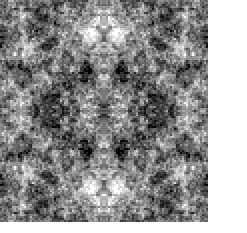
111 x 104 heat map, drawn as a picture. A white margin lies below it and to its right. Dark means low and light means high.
Grain: blotchy. Slope: none. Mirror symmetry: left to right and top to bottom.
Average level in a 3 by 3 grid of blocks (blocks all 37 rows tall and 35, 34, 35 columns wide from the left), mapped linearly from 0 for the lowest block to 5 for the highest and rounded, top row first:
0 5 0 / 0 0 0 / 0 5 0
